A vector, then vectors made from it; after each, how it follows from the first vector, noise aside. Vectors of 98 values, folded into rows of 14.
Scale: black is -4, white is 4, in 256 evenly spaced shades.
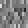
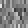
copied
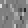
partly zeroed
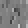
partly zeroed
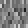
copied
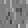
partly zeroed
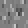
partly zeroed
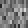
negated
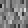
negated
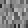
negated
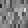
negated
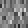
negated
